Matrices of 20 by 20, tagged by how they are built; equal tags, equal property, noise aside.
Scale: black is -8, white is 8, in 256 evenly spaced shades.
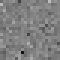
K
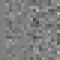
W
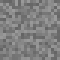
K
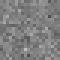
K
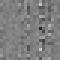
W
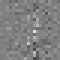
W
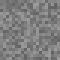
K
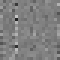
W
